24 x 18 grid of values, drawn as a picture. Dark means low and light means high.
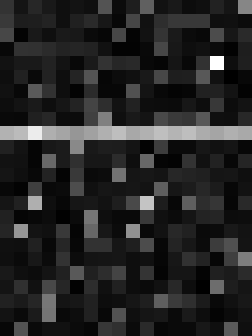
Slope: none. Calmest part: top left. Odd lines: row 10. Histogram: skewed, a long tail of high values.
